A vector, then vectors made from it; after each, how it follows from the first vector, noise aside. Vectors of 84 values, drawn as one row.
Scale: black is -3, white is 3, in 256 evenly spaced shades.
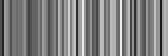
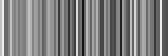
negated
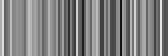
negated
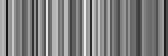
reversed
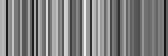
reversed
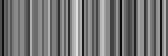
sign-scrambled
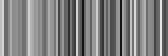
negated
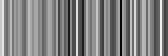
negated
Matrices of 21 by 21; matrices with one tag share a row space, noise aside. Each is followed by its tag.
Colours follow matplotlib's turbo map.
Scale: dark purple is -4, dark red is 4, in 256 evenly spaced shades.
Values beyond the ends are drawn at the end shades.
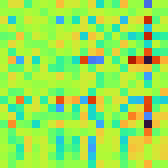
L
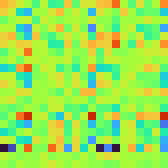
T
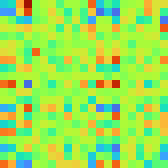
T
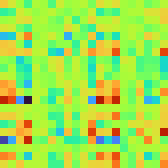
T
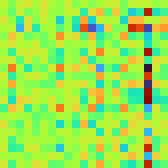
L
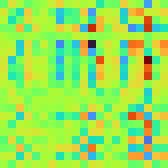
L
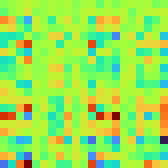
T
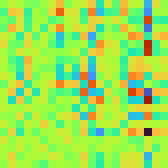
L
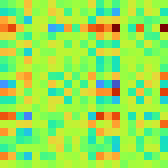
T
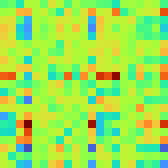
T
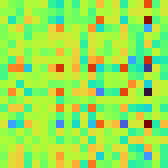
L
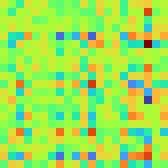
L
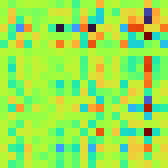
L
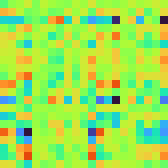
T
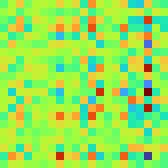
L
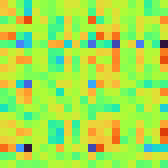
T
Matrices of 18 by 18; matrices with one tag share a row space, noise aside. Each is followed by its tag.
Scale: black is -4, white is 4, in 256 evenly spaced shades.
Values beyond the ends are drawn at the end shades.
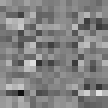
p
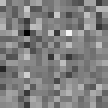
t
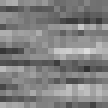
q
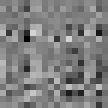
t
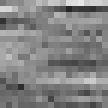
q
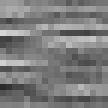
q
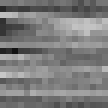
q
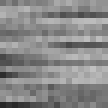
q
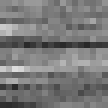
q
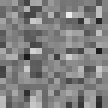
t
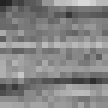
q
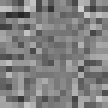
p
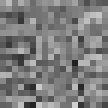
p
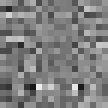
p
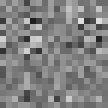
t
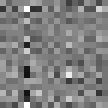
t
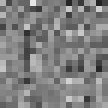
t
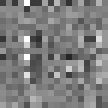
t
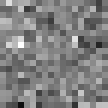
p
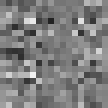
p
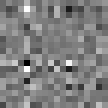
t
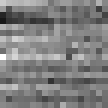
q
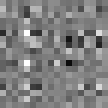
t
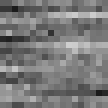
q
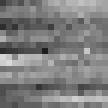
q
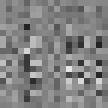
t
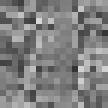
p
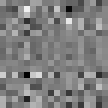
t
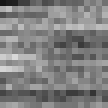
q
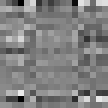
p
